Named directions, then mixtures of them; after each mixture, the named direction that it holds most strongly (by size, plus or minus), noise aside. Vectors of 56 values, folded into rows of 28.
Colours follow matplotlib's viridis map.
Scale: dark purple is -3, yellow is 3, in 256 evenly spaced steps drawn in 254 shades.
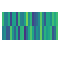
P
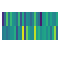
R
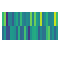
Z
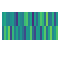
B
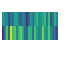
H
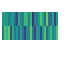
B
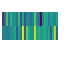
R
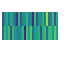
B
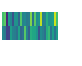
Z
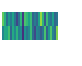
B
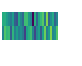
B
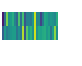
R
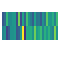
R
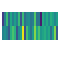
R
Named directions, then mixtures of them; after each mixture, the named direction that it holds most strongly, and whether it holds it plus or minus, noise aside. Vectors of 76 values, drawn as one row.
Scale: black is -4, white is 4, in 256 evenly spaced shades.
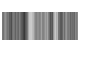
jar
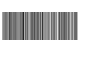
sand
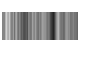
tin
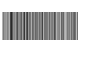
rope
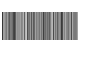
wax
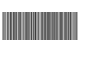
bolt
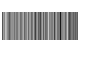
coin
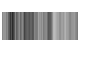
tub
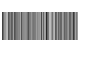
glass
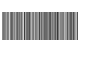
sand, minus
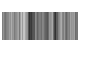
jar, minus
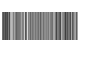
rope, minus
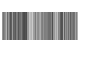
jar, plus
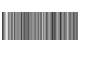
tin, plus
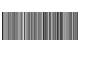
wax, plus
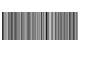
glass, plus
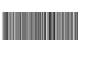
glass, minus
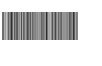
glass, plus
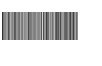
glass, plus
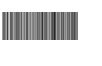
rope, plus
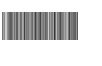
coin, plus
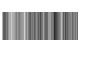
jar, minus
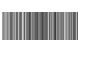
rope, plus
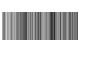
tin, plus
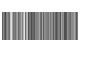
rope, minus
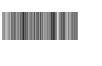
tin, plus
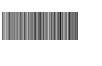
coin, plus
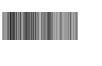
tub, plus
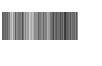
tub, minus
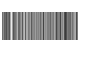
rope, minus
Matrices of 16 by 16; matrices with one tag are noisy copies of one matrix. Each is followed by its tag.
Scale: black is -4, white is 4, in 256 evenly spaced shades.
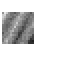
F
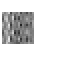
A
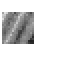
F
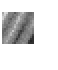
F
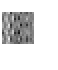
A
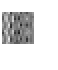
A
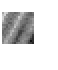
F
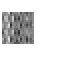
A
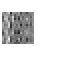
A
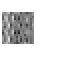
A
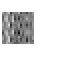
A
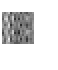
A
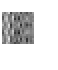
A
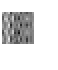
A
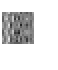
A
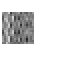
A
